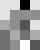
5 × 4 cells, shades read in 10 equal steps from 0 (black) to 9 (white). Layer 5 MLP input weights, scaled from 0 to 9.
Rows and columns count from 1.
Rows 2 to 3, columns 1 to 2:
8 5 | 6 5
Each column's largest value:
8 8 9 8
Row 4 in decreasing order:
6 6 4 4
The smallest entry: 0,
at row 1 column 3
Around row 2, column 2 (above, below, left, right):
8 5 8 5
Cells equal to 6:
3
